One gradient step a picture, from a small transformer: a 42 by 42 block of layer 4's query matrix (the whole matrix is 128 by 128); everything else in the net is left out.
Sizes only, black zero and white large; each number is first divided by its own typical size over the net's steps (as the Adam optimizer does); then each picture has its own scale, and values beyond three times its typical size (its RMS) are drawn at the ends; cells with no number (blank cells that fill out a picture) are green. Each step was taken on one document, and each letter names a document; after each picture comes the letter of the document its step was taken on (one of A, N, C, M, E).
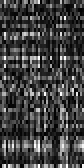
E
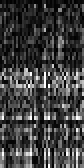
E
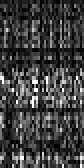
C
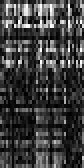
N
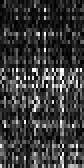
C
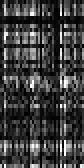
E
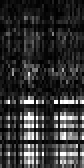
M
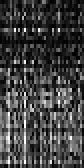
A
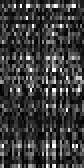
C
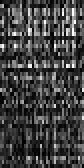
N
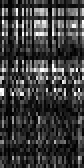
N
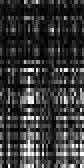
M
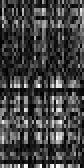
N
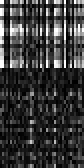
N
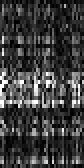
E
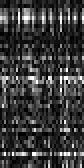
C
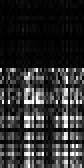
M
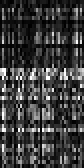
E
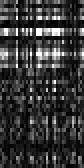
N
